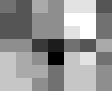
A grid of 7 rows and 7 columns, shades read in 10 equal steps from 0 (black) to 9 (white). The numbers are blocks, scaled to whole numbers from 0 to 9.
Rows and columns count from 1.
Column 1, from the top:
4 3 3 5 7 7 7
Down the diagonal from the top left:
4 3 5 1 7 7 5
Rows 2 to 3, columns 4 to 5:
5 9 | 5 8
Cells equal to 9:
3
